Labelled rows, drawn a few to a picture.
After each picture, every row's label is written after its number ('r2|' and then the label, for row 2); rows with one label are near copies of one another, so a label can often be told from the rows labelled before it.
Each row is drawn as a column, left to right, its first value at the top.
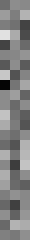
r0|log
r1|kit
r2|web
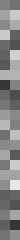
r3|log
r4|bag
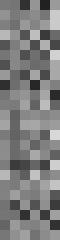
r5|log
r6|kit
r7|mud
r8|log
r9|mud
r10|bag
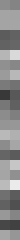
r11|bag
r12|bag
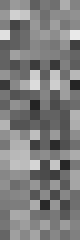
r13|log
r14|web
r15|web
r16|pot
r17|kit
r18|pot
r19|kit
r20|log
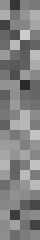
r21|web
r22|mud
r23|log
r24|bag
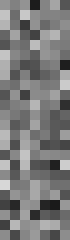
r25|bag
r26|kit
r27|web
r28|mud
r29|kit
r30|kit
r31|pot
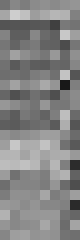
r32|web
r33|web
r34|web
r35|web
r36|web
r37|web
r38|log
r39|kit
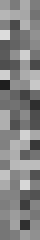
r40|log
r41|web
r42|bag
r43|pot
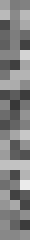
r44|web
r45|pot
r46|bag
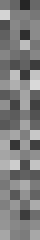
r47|web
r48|pot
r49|mud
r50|pot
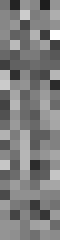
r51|pot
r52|mud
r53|web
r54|kit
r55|mud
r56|log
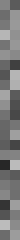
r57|kit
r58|pot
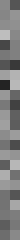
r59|log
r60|pot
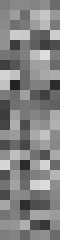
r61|pot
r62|log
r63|kit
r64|bag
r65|bag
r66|log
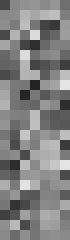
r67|mud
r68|kit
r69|bag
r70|log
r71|web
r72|web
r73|pot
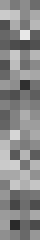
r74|web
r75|bag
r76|log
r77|bag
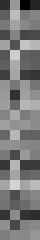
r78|mud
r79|bag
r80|mud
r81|mud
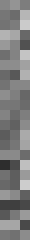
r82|kit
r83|kit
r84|bag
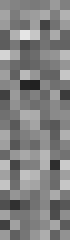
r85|bag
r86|kit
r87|log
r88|log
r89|web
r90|kit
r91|bag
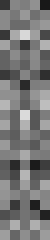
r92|mud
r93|kit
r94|log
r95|kit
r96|mud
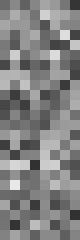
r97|pot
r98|bag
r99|pot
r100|kit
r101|web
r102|bag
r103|log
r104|mud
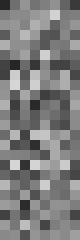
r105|mud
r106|pot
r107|kit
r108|pot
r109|bag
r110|web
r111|pot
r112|mud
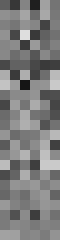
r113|pot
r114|mud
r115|log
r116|mud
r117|web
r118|pot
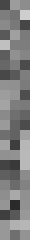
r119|mud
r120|kit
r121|web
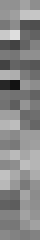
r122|log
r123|log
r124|web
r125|web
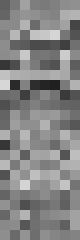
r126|pot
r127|log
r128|bag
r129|log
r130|log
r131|log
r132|bag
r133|web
